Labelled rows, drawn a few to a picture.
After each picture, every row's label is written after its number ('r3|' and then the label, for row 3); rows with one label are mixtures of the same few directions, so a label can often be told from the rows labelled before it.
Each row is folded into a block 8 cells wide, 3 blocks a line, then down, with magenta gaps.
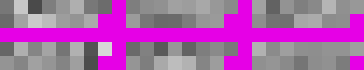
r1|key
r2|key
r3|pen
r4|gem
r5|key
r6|key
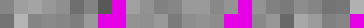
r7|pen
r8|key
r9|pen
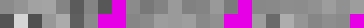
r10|pen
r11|key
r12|pen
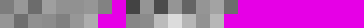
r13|key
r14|key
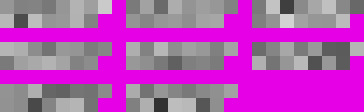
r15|pen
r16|key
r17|key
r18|key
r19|key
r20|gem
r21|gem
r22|pen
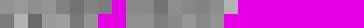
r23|pen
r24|pen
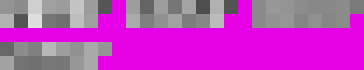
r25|pen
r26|gem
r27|pen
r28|key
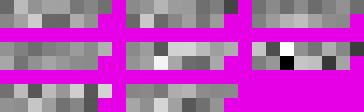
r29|pen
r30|pen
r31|key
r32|pen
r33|gem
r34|pen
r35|gem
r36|gem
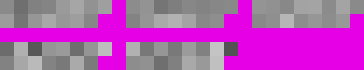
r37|pen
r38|key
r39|gem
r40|pen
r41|gem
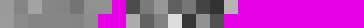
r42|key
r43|gem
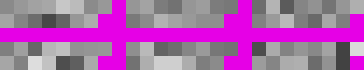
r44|key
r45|key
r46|pen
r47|gem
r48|key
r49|gem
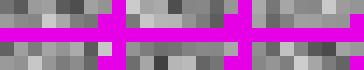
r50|key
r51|key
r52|pen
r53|gem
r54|pen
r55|key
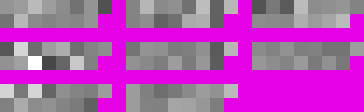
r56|pen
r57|gem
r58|key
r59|pen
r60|gem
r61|gem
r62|key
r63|pen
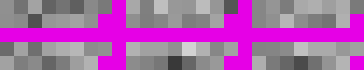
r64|gem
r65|pen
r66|gem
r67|key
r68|key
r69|key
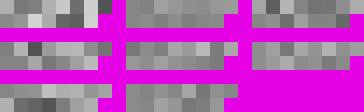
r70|gem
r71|key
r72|key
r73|key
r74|gem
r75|gem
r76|key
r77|gem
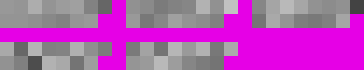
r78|pen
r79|pen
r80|pen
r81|pen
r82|gem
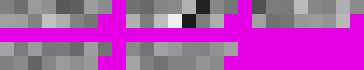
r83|key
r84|gem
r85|key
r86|gem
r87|key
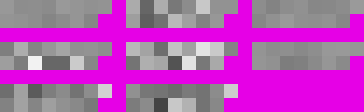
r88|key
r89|pen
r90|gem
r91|pen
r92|gem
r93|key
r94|pen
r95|pen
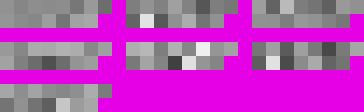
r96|gem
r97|pen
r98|key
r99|key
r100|gem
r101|pen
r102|gem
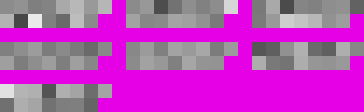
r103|pen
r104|pen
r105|key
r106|gem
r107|gem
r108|key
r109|key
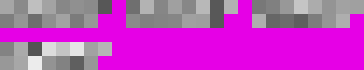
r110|pen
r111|gem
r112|key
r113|gem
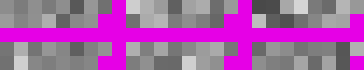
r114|gem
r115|key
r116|key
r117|pen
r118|gem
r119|gem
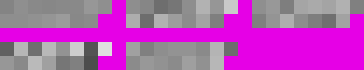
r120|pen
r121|pen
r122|gem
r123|gem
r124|gem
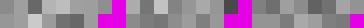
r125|gem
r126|pen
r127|key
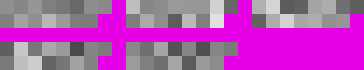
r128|key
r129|gem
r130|key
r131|pen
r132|gem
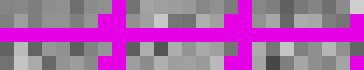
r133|pen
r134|pen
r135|pen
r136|pen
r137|key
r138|pen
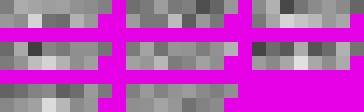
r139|pen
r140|gem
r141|key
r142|key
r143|pen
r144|key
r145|key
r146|gem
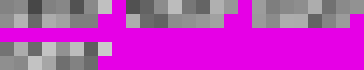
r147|pen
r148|key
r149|gem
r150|gem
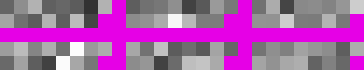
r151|gem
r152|key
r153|pen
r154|gem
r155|gem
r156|gem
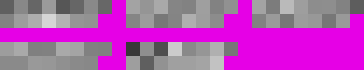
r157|key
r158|gem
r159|pen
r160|key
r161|key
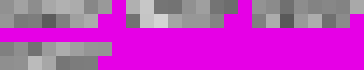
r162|key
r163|key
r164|pen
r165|gem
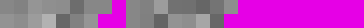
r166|gem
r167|gem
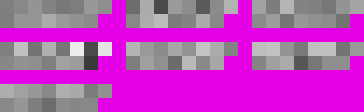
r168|key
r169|pen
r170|key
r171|gem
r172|gem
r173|key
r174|key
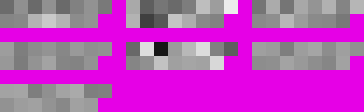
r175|key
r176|pen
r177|gem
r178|pen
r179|key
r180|gem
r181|key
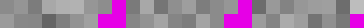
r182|key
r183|pen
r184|gem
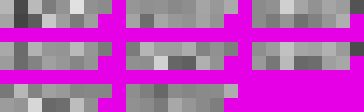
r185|pen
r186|pen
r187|pen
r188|pen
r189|pen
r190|pen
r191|pen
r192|pen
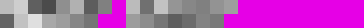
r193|key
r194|key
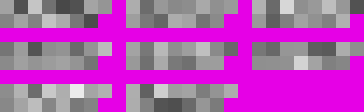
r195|key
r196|pen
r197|pen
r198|pen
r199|pen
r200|key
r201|gem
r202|key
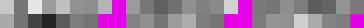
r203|key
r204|pen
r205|key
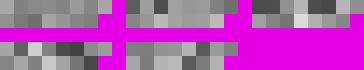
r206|pen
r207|key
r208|key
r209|key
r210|gem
